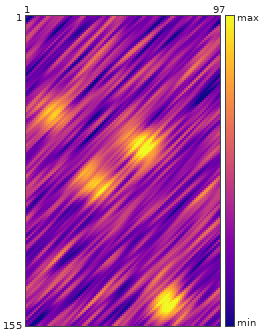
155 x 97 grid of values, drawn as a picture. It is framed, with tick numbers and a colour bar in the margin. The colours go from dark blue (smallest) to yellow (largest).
Slope: none. Mirror symmetry: none. Bumps: four.
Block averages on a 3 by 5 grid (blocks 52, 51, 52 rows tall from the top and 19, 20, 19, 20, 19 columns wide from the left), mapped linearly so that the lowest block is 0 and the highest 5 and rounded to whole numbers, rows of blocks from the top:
21100 | 13531 | 00041
